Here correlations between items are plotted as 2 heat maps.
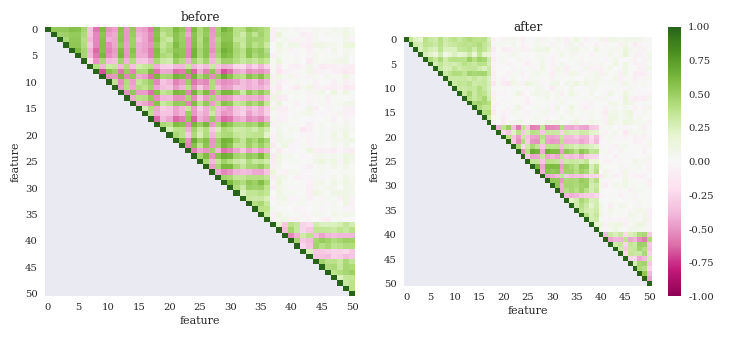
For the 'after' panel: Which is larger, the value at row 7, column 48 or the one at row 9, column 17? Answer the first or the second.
the second
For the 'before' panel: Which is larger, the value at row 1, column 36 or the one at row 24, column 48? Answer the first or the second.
the first
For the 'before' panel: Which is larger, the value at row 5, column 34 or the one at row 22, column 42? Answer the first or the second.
the first
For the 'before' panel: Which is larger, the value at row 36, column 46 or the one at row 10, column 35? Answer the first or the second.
the first
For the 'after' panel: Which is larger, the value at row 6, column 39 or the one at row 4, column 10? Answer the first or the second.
the second
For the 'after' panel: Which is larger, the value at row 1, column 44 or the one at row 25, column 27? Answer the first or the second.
the second
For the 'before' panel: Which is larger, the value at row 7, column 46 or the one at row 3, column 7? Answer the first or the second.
the first
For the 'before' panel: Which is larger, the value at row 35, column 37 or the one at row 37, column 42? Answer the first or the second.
the first
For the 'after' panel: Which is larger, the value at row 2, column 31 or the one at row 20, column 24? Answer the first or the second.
the second
